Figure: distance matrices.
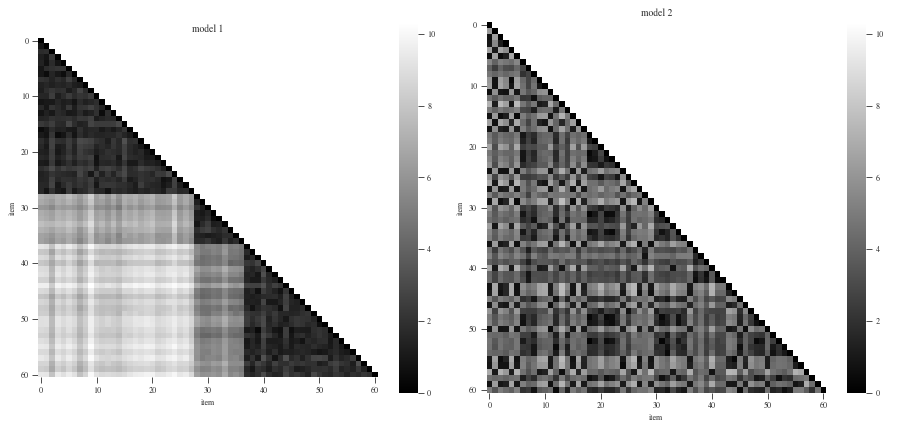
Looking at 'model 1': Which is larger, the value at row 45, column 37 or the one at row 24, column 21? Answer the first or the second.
the second
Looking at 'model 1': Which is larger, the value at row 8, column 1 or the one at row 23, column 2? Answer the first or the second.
the second
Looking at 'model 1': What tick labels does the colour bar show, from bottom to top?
0, 2, 4, 6, 8, 10
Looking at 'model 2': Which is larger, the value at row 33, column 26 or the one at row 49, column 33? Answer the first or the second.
the second
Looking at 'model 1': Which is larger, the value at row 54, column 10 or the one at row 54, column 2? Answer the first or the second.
the first
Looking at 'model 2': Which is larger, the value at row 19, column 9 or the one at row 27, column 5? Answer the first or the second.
the first
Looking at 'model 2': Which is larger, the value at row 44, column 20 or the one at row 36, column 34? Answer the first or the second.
the first
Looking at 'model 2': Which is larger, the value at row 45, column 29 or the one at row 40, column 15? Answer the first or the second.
the second
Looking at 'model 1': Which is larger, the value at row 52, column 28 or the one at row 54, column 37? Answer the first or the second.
the first
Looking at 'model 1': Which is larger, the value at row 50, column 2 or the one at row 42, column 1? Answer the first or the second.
the second
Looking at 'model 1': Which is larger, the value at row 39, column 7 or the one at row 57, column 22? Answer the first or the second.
the second
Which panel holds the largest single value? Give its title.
model 1
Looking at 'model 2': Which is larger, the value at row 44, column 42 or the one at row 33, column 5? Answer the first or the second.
the second
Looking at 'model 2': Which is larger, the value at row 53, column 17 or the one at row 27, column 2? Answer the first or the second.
the first
